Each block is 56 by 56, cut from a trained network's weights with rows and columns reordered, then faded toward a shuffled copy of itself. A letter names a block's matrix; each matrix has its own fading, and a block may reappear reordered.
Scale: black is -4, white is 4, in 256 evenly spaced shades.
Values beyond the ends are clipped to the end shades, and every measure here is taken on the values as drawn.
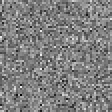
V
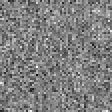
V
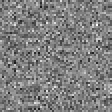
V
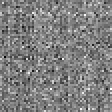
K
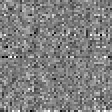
K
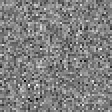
V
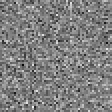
V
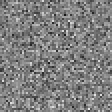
V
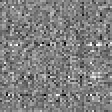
K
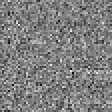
V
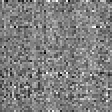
K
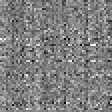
K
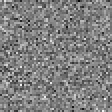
V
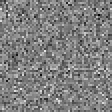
V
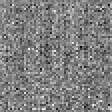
K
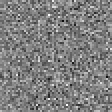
V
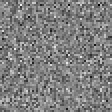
V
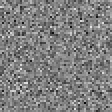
V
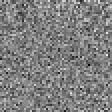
V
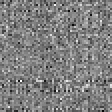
K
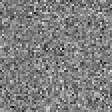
V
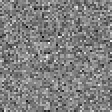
V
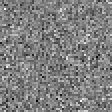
V
